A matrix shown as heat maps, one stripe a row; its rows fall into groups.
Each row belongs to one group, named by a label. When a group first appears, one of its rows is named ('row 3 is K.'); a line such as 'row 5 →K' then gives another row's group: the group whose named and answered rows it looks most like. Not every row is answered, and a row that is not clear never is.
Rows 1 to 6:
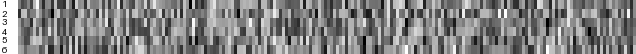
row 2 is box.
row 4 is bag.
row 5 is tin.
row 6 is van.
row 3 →bag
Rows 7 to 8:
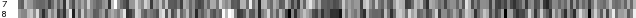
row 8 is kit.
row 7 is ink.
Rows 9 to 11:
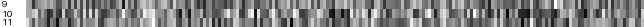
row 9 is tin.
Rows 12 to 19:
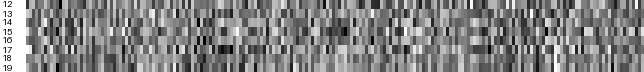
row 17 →tin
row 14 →bag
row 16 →bag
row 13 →tin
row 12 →box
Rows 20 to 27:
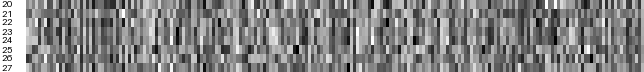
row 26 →ink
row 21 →ink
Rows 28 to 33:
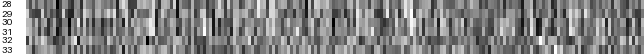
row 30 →van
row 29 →bag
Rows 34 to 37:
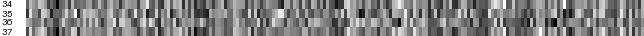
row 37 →box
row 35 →box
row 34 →box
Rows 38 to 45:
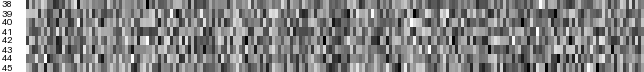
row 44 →kit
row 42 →box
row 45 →tin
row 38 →box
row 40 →kit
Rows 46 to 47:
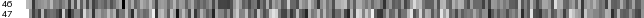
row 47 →bag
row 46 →tin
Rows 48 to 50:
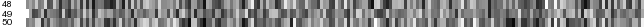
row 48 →van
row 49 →bag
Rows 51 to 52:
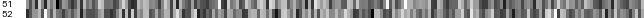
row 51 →ink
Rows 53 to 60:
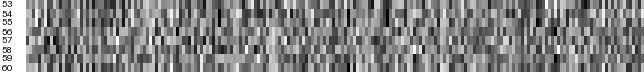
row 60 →van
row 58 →van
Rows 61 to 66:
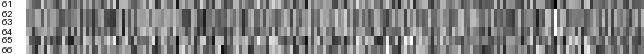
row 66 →tin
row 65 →bag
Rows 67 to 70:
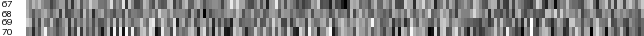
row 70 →tin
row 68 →bag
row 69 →tin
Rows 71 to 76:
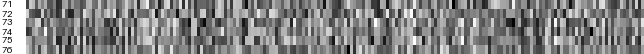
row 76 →bag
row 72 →bag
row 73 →ink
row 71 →box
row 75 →van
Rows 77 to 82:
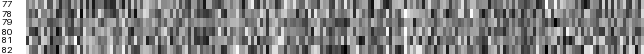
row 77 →van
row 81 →box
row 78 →ink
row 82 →kit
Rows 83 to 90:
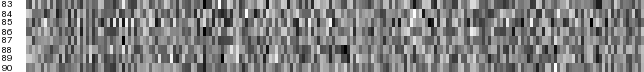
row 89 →van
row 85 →tin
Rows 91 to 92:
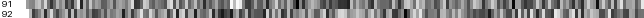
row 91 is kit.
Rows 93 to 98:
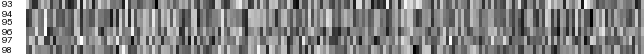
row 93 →bag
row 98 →ink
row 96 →kit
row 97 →box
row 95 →ink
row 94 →ink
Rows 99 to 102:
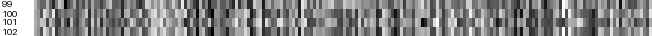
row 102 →kit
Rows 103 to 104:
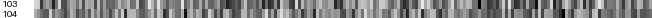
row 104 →tin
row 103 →tin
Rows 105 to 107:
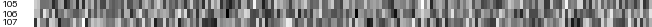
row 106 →kit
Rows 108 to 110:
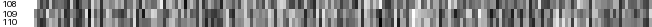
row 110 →bag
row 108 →bag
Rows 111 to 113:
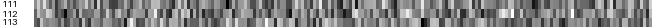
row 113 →ink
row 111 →van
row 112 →box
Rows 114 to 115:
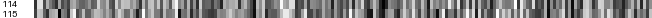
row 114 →box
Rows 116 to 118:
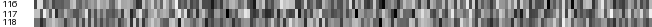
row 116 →box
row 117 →kit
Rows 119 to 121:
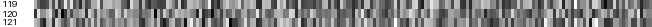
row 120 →box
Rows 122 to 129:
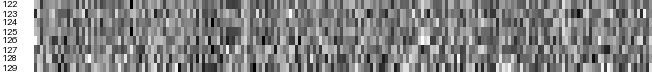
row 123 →box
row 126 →kit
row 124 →bag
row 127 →ink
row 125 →tin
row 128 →box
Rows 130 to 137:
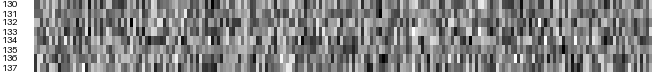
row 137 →box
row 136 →box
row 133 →ink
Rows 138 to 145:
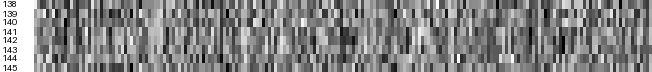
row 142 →kit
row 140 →van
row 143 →tin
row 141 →kit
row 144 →box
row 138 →bag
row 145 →van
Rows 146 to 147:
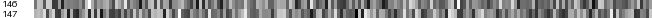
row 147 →van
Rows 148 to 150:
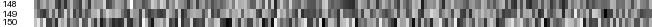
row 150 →van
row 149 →bag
